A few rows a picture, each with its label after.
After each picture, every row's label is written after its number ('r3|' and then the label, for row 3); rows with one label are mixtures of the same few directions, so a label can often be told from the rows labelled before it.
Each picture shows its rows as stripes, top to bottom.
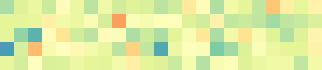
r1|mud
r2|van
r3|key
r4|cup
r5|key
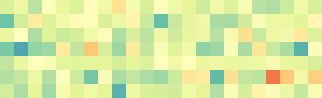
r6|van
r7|cup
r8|van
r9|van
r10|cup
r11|mud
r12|van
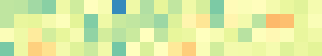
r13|van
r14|mud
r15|van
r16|cup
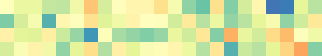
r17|mud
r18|mud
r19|mud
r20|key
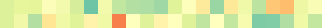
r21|mud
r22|van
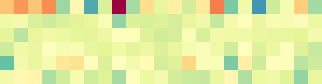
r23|van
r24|van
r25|key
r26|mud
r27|mud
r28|key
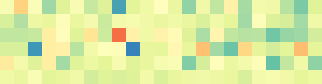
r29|key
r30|van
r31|van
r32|key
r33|mud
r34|van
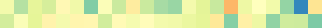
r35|key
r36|mud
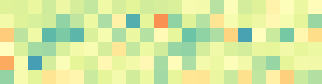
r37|mud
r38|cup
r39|mud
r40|cup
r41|cup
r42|mud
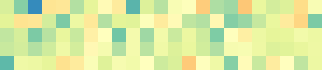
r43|key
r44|key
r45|van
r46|van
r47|mud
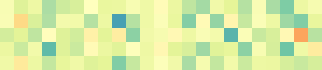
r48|mud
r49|key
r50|key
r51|mud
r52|key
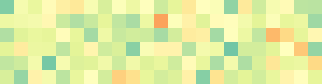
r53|mud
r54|cup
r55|mud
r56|key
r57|mud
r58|key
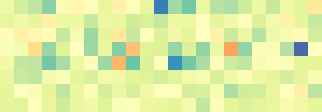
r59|cup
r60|mud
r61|van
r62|key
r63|cup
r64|key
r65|key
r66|key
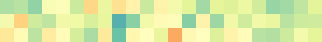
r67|van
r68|key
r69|cup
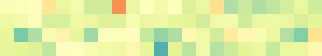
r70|van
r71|key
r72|key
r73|cup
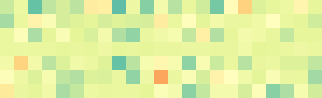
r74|van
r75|cup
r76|key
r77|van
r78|key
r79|cup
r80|mud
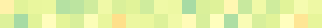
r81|mud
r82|key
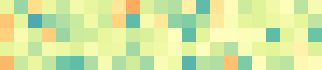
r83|key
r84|cup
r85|mud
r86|key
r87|mud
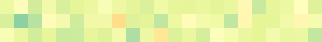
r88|van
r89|key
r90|cup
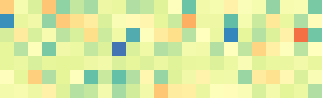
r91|mud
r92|mud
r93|key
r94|van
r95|van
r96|van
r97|cup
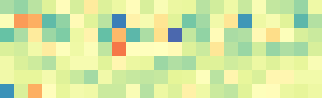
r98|van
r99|key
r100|cup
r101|van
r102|cup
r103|mud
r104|cup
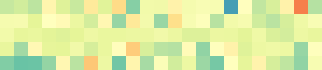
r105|key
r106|cup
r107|mud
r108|key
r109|van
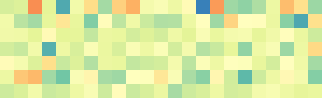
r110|key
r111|key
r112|mud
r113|mud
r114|mud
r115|key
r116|cup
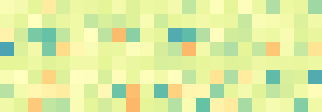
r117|mud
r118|van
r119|cup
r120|mud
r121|cup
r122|mud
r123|cup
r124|key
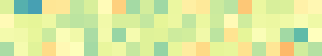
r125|key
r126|mud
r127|key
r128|mud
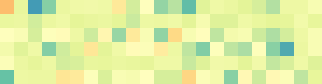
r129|cup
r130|key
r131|cup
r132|mud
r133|mud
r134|mud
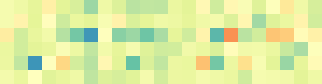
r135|mud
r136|van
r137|mud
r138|key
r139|key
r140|van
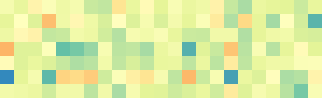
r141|van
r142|mud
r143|key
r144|mud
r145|mud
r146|mud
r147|key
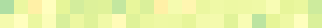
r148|cup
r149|van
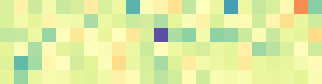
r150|key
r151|mud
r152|cup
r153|van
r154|key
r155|key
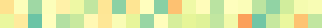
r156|cup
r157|van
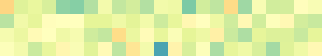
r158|mud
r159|mud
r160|van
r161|cup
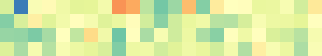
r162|key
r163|cup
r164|van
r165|van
